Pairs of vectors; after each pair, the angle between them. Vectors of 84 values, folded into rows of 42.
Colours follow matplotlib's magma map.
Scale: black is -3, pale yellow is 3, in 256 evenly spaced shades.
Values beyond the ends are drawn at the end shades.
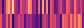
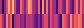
nearly parallel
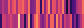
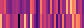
nearly opposite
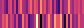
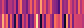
nearly parallel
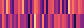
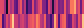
orthogonal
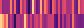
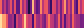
nearly parallel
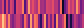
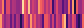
partly aligned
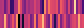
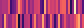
nearly parallel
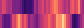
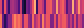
partly aligned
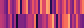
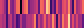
nearly parallel
